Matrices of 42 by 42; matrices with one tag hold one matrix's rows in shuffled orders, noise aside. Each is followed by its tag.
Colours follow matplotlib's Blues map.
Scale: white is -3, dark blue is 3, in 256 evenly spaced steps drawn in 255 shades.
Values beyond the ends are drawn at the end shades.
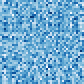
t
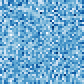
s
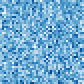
t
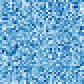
t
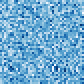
s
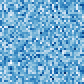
s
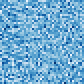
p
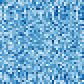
s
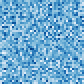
t
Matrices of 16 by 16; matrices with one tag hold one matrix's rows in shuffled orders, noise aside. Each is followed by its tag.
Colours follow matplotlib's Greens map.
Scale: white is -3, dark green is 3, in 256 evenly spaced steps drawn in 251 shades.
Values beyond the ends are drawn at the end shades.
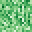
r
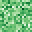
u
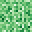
r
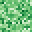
u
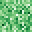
r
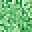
u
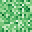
r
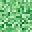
u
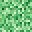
r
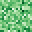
u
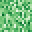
r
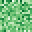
u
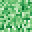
u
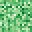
u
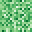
r
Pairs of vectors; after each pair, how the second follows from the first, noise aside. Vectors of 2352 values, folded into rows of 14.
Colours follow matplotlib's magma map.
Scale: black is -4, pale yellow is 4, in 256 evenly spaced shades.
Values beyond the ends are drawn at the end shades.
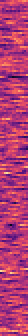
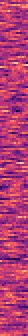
reversed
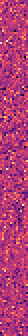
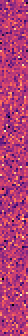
reversed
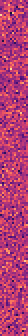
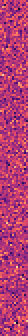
reversed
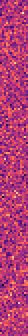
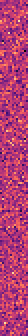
reversed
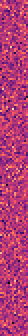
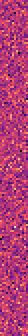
reversed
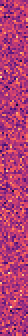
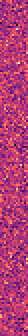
reversed
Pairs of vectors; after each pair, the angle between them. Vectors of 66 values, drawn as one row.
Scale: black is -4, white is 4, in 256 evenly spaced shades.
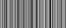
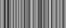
partly opposed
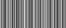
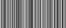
nearly parallel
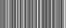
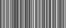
partly aligned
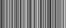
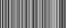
partly opposed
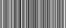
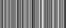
orthogonal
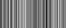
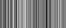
nearly parallel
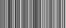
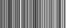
nearly parallel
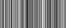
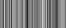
nearly parallel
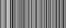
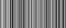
nearly parallel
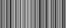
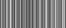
nearly opposite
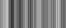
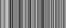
partly aligned
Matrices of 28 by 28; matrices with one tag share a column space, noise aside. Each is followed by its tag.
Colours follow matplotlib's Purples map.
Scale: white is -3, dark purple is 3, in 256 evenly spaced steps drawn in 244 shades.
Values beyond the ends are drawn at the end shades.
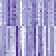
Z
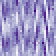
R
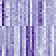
Z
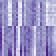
Z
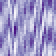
R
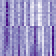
Z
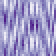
R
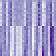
Z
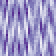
R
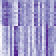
Z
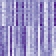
Z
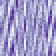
R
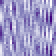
R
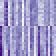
Z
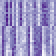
Z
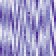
R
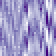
R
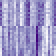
Z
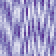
R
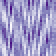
R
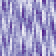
R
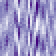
R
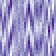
R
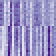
Z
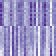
Z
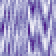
R
